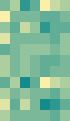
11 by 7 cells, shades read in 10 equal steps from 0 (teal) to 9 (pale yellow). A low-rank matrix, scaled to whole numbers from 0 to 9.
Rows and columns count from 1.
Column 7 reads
6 4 3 5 5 4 4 6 5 3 5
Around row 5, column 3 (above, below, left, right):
4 5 4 5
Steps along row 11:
down same same same down up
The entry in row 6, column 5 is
3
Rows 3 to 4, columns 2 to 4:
3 7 5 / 4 4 4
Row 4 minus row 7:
2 0 -1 0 1 -1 1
